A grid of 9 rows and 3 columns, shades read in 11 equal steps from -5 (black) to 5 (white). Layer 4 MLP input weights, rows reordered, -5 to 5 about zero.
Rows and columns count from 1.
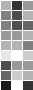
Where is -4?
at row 9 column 1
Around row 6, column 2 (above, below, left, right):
2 1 4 3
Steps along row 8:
up down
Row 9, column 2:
5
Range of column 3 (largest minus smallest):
6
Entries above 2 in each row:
0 0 0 0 0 3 0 1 1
